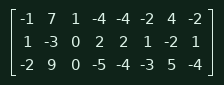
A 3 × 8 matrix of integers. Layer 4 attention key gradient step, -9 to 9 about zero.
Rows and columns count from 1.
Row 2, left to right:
1 -3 0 2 2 1 -2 1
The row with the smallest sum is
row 3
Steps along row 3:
up down down up up up down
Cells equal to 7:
1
